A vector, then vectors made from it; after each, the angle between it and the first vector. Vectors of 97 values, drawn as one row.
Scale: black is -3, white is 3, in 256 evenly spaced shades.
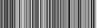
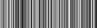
nearly opposite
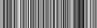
orthogonal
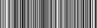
partly opposed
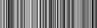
orthogonal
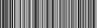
partly aligned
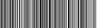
partly aligned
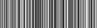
partly aligned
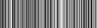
orthogonal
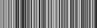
nearly opposite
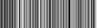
nearly parallel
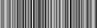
partly opposed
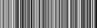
nearly opposite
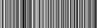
partly opposed
